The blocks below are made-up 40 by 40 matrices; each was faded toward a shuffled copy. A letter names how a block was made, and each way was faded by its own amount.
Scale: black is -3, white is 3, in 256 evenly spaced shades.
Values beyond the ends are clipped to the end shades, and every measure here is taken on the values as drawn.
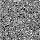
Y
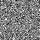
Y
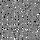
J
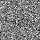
Y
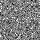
Y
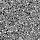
Y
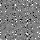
J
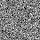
Y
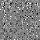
J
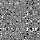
J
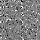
J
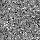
Y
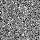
Y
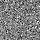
Y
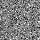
Y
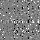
J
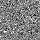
Y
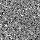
Y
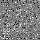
J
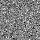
Y
